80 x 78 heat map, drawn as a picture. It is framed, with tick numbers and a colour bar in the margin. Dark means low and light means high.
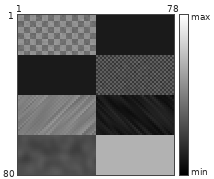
It is made of 4 by 2 panels. Panel 1,1: middling, checkered. Panel 1,2: very low, flat. Panel 2,1: very low, flat. Panel 2,2: low, checkered. Panel 3,1: middling, slanting up to the right, faint in contrast. Panel 3,2: very low, slanting down to the right, faint in contrast. Panel 4,1: low, blotchy, faint in contrast. Panel 4,2: high, flat.
